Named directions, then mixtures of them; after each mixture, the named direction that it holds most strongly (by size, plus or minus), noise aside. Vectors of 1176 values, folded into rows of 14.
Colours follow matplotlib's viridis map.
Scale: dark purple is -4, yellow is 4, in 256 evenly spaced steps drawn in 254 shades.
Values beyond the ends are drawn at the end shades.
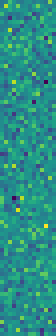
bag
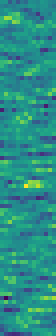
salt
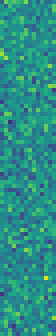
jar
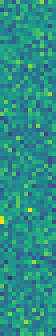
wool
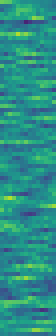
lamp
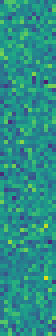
jar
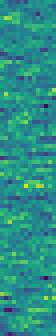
salt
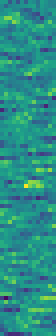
salt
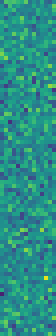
jar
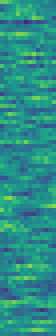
lamp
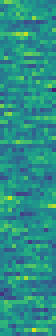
lamp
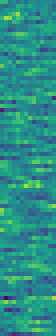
salt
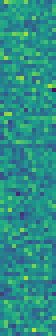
jar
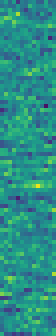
salt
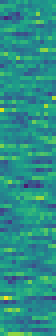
salt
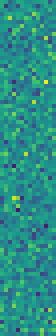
bag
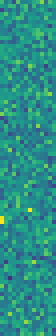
wool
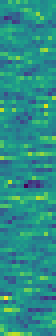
salt
